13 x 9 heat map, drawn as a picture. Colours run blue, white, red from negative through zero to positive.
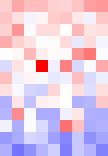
The top middle is the smoothest part. On average the colour sits 50% of the way up the scale. There is an overall slope up to the top.
